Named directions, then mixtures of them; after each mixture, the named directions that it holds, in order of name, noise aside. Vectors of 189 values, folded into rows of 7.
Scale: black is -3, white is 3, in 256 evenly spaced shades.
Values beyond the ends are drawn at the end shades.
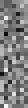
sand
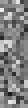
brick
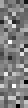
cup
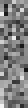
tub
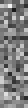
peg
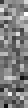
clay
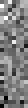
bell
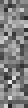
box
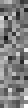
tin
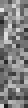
brick, sand, tin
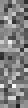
box, brick, cup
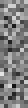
box, cup, sand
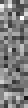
clay, peg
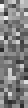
bell, clay, tub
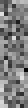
sand, tub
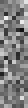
clay, sand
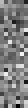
box, cup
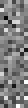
cup, sand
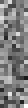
bell, clay, tin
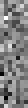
bell, brick, sand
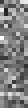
box, clay, tub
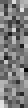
sand, tub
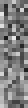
tin, tub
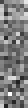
clay, tub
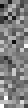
bell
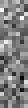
brick, clay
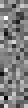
bell, cup, sand
